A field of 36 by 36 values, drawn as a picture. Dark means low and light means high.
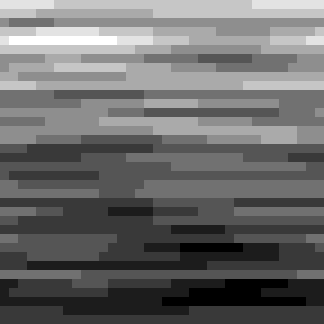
Grain: streaks across. Slope: up to the top. Ninth with the highest average: top left.
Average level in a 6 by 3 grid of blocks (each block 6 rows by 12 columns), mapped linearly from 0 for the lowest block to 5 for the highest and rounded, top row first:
544 / 333 / 222 / 112 / 101 / 100
